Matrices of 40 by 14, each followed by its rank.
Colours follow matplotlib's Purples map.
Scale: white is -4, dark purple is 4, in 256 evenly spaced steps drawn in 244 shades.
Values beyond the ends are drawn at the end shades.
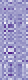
two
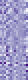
two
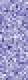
full rank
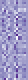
three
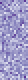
full rank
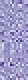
three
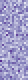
full rank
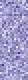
full rank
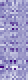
three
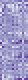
three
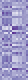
two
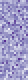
full rank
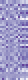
two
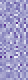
three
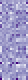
three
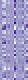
two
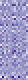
three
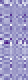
two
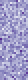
full rank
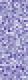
full rank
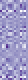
two
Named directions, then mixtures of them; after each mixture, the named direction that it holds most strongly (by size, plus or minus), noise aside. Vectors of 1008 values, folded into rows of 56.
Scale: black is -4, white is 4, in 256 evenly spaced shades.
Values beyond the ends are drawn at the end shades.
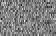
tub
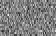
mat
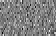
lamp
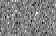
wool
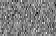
wool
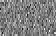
lamp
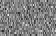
mat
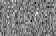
wool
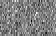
wool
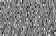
lamp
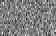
lamp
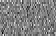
lamp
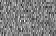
tub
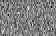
mat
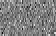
lamp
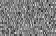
mat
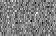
wool
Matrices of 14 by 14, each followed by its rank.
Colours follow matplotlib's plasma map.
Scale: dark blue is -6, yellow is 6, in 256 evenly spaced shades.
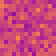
full rank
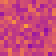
full rank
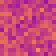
full rank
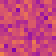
full rank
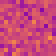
full rank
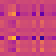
one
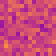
full rank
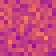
full rank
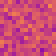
full rank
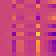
one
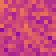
full rank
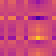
one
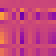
one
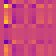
one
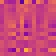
two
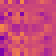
two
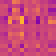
two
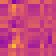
two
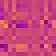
two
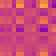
one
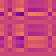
one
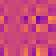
one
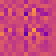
two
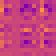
two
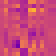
two
